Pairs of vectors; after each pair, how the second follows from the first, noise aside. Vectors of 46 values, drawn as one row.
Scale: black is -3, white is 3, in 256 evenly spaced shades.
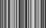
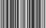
negated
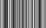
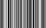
negated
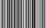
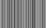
shrunk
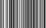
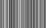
shrunk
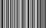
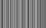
shrunk
